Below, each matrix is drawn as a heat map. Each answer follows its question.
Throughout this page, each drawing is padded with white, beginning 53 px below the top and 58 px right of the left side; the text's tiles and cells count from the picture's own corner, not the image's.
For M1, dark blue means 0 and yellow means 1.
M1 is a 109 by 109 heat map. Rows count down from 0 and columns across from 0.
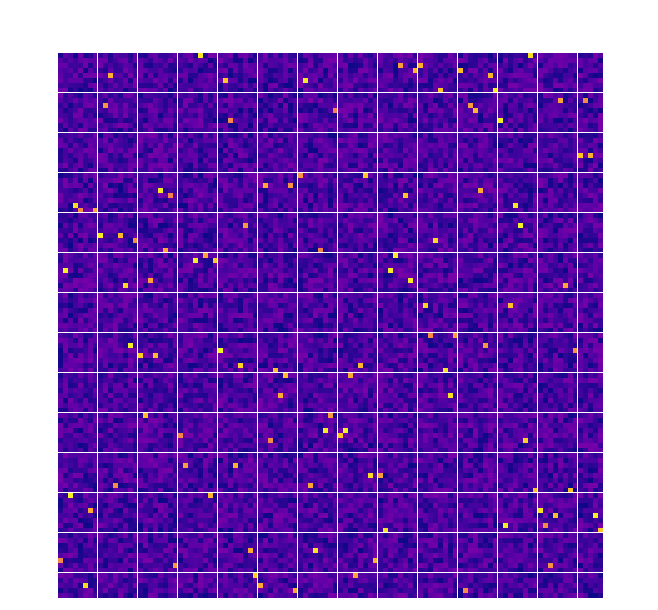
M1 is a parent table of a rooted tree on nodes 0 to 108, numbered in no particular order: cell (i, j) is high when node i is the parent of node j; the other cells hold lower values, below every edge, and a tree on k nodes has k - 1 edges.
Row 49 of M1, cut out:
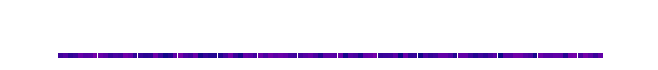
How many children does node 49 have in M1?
0
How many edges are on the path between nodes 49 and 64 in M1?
6
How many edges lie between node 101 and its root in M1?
2
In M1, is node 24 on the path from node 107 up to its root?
no
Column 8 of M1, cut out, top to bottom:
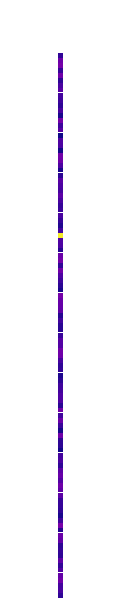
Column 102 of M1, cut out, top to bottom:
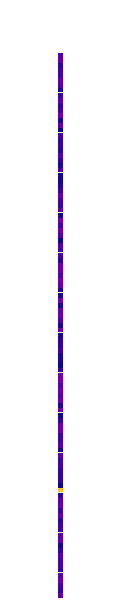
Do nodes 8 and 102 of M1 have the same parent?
no
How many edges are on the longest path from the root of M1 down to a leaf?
6
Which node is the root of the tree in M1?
26
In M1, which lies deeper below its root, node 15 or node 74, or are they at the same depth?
node 74
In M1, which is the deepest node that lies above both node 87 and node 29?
41
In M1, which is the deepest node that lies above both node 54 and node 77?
46
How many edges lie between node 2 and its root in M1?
4
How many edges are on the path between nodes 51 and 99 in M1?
1
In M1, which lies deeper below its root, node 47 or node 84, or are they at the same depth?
node 47
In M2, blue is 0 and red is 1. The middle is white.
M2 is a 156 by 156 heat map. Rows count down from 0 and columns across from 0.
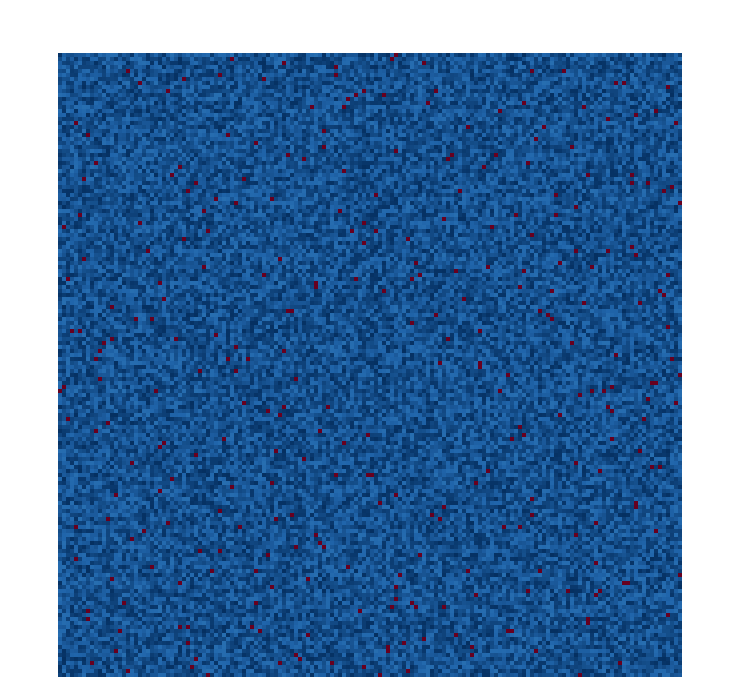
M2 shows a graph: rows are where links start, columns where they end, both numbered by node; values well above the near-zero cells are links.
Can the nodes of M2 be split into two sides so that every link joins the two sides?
yes
